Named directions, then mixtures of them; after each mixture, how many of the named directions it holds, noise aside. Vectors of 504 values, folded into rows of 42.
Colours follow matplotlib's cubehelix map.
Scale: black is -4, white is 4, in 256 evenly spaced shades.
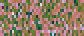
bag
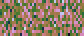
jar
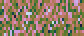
two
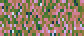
one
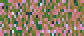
one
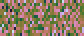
two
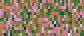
two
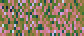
two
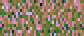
one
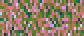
two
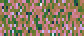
one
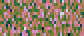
one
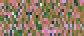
one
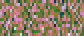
one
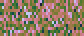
two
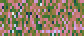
one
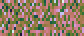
two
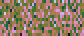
one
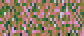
one
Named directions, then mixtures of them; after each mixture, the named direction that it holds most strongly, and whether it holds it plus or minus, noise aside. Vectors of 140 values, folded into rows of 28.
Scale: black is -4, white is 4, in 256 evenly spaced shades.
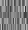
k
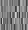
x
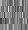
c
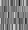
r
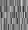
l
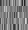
r, minus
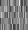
r, minus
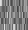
r, plus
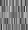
k, minus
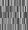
k, plus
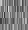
c, plus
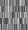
k, minus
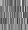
c, plus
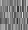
c, plus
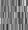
r, plus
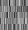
r, minus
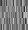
k, minus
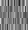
k, plus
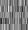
c, plus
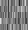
r, plus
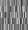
l, minus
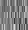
r, plus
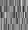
l, plus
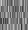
c, plus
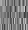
k, plus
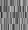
l, plus
